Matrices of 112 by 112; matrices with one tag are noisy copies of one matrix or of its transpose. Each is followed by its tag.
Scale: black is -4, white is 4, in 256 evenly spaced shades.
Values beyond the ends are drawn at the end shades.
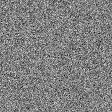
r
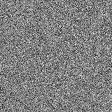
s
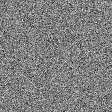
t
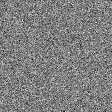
t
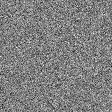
s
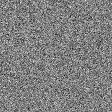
r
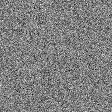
r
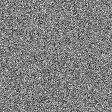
r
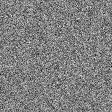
s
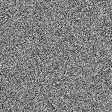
s
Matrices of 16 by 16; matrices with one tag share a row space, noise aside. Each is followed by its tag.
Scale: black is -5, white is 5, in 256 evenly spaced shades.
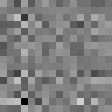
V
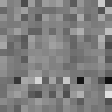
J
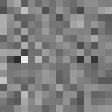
V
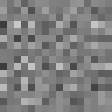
V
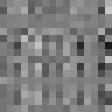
J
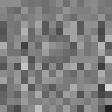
J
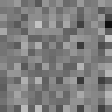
J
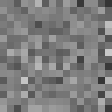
J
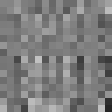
J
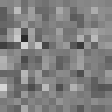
V
